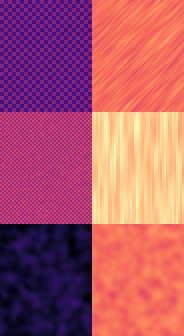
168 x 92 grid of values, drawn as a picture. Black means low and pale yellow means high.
It is made of 3 by 2 panels. Panel 1,1: low, checkered. Panel 1,2: high, slanting up to the right, faint in contrast. Panel 2,1: middling, checkered. Panel 2,2: very high, streaked downward, faint in contrast. Panel 3,1: very low, blotchy, faint in contrast. Panel 3,2: high, blotchy, faint in contrast.
